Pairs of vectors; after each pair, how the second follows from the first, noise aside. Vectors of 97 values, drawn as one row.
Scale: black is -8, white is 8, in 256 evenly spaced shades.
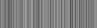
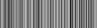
scaled up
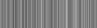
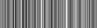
scaled up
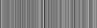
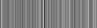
copied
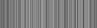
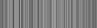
reversed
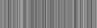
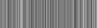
copied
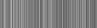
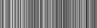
scaled up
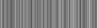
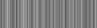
reversed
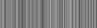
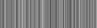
negated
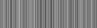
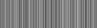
reversed
